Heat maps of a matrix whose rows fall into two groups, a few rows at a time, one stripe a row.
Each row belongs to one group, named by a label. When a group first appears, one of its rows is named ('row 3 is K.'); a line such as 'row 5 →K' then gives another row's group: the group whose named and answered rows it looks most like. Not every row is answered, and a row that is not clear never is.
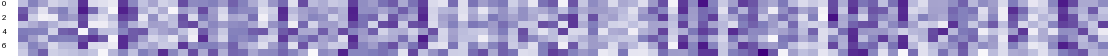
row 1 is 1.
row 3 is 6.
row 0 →6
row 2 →1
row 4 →1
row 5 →1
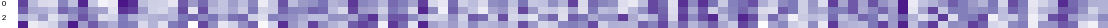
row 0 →1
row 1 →1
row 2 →6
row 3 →1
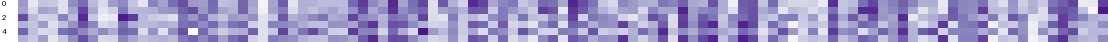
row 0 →6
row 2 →1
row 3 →6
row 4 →1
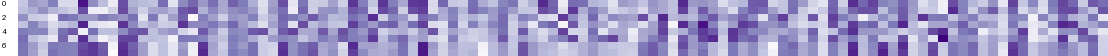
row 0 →6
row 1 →6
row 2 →1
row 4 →1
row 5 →1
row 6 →1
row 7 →1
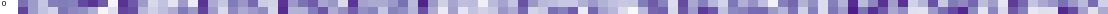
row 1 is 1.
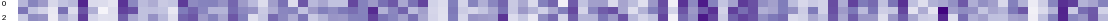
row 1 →1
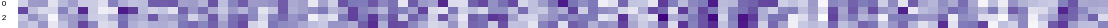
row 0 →6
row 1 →1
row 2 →6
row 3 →6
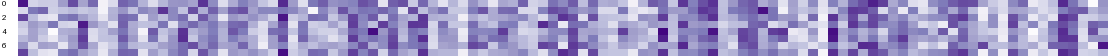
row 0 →1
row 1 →6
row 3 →6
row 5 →6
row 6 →6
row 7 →1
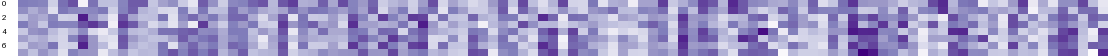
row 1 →1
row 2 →6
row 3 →1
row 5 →6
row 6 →6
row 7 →6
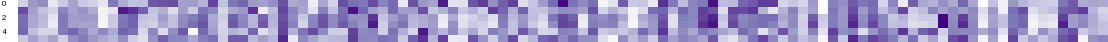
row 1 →1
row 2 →1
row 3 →1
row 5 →6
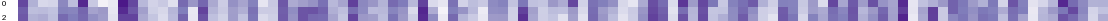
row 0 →1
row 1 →1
